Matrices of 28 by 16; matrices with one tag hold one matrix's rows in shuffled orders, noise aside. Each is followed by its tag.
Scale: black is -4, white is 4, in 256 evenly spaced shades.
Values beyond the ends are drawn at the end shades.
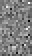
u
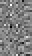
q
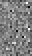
u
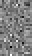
q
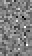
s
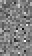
s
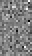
u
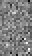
u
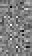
q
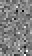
s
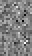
s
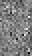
u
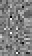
q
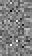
q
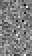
s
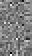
q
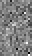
u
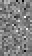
s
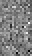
u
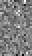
s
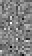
q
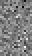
s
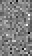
u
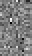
q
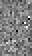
u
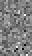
s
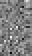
q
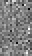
u
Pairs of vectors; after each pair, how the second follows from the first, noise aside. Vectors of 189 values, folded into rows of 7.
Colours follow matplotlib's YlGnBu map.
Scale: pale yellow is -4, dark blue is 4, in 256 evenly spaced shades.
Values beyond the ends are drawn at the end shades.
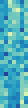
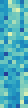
copied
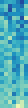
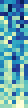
scaled up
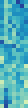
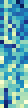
scaled up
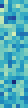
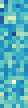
negated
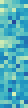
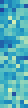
negated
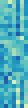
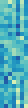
copied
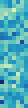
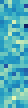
reversed
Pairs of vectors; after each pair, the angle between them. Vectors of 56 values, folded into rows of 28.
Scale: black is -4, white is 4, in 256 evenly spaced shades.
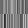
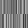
nearly opposite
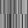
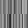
nearly parallel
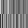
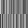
nearly parallel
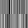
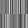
nearly opposite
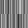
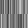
nearly parallel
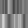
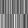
partly aligned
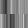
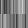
partly aligned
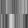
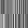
orthogonal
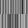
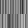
nearly parallel
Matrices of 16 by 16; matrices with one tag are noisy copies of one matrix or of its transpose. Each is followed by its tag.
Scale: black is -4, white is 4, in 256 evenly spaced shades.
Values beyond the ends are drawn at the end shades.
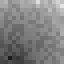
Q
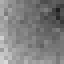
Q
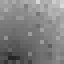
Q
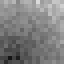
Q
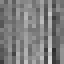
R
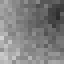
Q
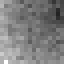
Q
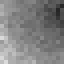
Q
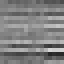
R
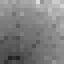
Q
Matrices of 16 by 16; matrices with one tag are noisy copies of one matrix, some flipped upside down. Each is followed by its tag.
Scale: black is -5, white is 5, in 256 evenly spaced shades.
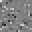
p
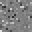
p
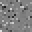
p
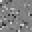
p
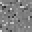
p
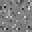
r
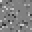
p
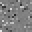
p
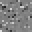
p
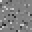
p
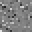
p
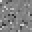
p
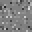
r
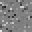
p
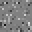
r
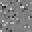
p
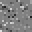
p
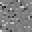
p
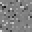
p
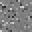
p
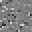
p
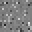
r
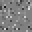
r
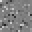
p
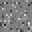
r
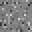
r
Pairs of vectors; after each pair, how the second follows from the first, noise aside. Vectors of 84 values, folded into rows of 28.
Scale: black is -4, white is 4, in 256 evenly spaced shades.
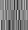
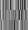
shuffled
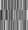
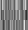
wrapped around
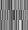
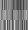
shuffled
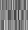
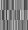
wrapped around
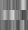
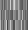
shuffled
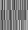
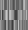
shuffled
